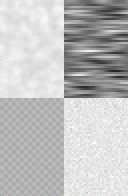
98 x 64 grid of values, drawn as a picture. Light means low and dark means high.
It is made of 2 by 2 panels. Panel 1,1: very low, blotchy, faint in contrast. Panel 1,2: middling, streaked across, strong in contrast. Panel 2,1: low, checkered, faint in contrast. Panel 2,2: very low, fine-grained, faint in contrast.
